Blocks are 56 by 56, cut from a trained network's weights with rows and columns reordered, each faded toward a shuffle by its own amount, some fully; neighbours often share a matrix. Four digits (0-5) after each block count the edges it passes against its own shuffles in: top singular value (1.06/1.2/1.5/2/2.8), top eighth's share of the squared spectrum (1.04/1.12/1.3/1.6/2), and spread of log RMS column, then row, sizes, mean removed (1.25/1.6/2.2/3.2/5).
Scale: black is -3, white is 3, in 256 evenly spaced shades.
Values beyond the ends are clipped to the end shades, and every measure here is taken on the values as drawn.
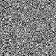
3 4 2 1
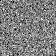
0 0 0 0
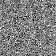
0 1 0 0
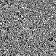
2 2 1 1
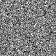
0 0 0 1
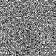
3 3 1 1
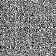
2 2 0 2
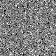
0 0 0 1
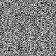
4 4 2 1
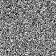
0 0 0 0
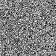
0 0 0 0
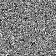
1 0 0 0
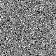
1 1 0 0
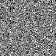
3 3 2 0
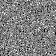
0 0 0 0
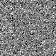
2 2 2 0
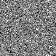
1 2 2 0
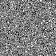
0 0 0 0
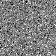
0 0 0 0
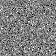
0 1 0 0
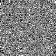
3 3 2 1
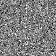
1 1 1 0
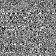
2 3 0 3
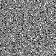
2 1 1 0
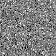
1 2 1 0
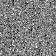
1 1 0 0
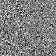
2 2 1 0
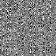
3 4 3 1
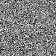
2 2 0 0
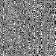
2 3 3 0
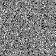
2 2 2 0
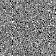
2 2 2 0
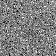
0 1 0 0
